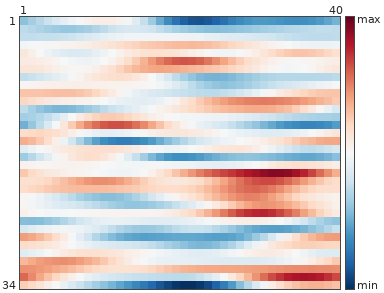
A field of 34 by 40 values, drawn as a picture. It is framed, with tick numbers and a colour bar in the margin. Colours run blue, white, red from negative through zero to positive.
No overall slope runs across the table. Streaks run across, left to right. The top left is the smoothest part. The ninth with the lowest average is the bottom middle.
